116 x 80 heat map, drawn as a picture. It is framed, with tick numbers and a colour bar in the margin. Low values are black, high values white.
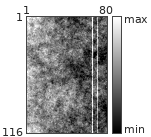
There is an overall slope up to the left. The histogram is bell-shaped. The ninth with the highest average is the top left. Columns 66 and 71 differ from the columns beside them.
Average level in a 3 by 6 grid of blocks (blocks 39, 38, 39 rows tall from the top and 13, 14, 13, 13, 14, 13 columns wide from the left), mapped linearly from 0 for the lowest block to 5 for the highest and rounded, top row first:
542111 / 432101 / 533210
